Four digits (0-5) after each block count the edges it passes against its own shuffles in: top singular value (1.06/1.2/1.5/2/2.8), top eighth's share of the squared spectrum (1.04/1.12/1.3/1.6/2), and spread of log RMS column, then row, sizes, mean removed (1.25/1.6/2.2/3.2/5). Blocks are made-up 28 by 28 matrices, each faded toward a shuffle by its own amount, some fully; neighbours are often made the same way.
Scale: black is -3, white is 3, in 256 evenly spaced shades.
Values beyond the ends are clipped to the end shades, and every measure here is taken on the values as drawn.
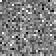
0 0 0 0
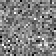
0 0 0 0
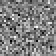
0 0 0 1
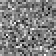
0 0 0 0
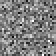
0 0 0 0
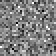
0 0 0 0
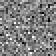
1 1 0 0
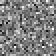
1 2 0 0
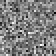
1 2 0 0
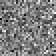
0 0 0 0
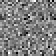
3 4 2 2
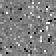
0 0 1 0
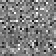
3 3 1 1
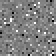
2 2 1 0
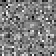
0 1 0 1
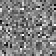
3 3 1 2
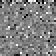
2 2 0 2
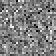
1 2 0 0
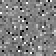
1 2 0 0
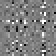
3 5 3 2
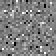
2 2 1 0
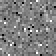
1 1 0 0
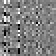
3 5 3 1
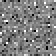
1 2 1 1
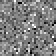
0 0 1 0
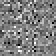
3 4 2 2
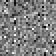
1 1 2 0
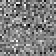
3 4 1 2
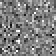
3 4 1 1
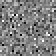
2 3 0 0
